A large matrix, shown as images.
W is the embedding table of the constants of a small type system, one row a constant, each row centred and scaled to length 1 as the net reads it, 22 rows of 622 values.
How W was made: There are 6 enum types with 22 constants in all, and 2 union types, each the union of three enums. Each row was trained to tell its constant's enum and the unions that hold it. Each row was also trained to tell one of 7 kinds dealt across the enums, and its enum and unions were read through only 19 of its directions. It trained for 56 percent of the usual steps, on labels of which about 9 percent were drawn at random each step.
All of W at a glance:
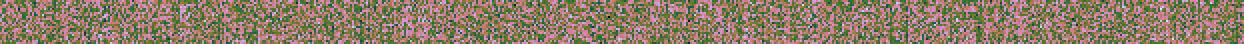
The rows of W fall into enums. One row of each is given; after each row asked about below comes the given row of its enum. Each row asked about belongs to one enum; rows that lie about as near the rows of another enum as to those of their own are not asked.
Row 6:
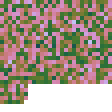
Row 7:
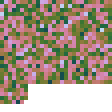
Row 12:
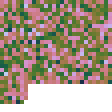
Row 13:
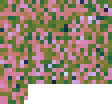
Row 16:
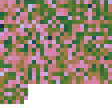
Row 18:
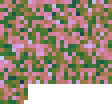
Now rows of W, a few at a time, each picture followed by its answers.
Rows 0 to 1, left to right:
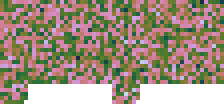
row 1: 13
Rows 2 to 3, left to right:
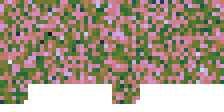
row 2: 12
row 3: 18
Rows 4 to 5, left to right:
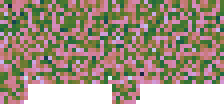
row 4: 16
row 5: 16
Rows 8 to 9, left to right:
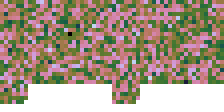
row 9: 6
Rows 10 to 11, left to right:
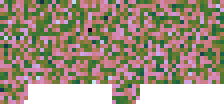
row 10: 16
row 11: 7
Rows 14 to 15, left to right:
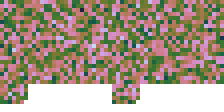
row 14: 7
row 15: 7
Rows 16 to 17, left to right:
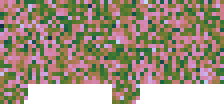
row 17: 18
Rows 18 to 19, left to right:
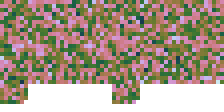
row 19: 18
